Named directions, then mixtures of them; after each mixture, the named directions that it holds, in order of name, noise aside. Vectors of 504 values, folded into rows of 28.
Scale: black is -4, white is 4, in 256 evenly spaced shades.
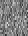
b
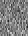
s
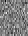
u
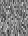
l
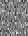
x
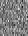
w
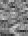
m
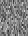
l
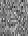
l, m, w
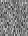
b, l, u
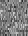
b, m, x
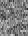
l, m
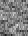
b, m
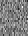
w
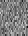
b, s, x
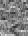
m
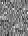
m, u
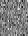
w, x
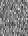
w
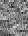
m, s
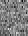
m, w, x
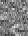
m, u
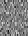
l, x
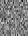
l, w, x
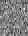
u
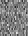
x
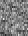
b, l, m
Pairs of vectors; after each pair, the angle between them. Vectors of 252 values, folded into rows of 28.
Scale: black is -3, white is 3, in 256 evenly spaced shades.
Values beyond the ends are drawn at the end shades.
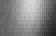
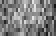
partly aligned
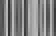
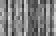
nearly opposite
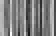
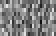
partly aligned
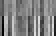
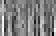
nearly opposite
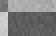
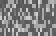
orthogonal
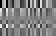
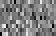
orthogonal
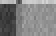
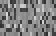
orthogonal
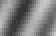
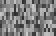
orthogonal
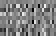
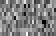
partly opposed
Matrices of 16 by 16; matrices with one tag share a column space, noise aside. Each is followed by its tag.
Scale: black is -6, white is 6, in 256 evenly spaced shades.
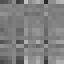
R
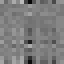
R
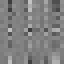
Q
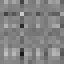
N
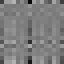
R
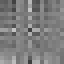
Q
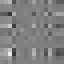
N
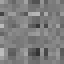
N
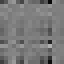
R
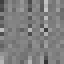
Q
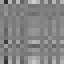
R
